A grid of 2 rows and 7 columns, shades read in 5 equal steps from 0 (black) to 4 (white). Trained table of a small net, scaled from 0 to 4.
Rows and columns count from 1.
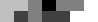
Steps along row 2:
down up down same up same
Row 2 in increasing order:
1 1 1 2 3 4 4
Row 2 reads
3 1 2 1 1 4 4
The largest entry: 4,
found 3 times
